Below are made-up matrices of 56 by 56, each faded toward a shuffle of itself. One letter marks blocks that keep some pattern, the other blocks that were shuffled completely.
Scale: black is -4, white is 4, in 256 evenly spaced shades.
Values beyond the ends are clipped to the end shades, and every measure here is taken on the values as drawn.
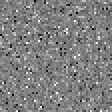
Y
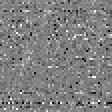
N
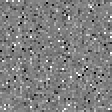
Y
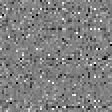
N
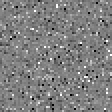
Y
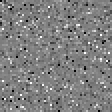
Y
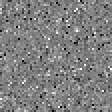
Y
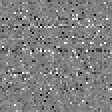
N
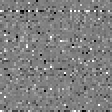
N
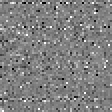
N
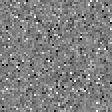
Y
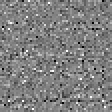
N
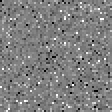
Y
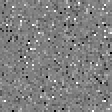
Y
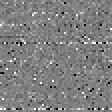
N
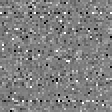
N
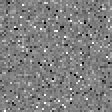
Y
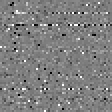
N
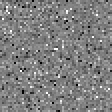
Y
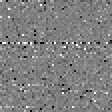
N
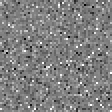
Y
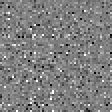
N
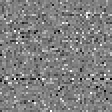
N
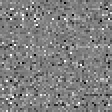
N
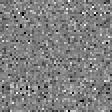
N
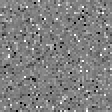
Y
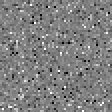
Y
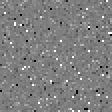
Y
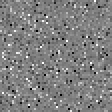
Y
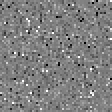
Y
